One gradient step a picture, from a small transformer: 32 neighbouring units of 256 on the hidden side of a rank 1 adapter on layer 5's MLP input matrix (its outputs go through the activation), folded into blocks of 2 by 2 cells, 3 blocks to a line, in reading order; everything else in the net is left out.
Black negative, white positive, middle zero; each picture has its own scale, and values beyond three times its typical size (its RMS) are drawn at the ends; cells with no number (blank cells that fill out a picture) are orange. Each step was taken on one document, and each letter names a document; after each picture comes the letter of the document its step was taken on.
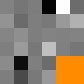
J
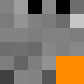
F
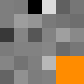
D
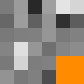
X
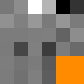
D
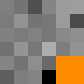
F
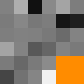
F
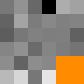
J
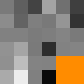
X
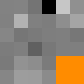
J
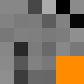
X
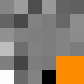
F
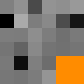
F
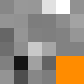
J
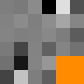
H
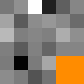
D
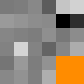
X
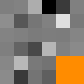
J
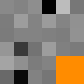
H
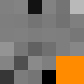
F
